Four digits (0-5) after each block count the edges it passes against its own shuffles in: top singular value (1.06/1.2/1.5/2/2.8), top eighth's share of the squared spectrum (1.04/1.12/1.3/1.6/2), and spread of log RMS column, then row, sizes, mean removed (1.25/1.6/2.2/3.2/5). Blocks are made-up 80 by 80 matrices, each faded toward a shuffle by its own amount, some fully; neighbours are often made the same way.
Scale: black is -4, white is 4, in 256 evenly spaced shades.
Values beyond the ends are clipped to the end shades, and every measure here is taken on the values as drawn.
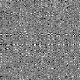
4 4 2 3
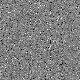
1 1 2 0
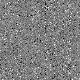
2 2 2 0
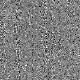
1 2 3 0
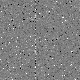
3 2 0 0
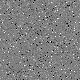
0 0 0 0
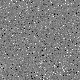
0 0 0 0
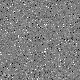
0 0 0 0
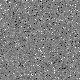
0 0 0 0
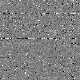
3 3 1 2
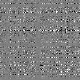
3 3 3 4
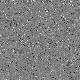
1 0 0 0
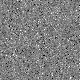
0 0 0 0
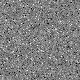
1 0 0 0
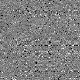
4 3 1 2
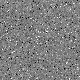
0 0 0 0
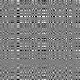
5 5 4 4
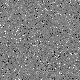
1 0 0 0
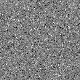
2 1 0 0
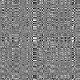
5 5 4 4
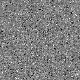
3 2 0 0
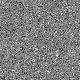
0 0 0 0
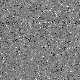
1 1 0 1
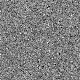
0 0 1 0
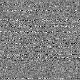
2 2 0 4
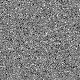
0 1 0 1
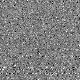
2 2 0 2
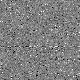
3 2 0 1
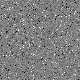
1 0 1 0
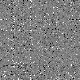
2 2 2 2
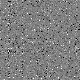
2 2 1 1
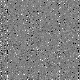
2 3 2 1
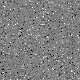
1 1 1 0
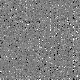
2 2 2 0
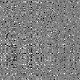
4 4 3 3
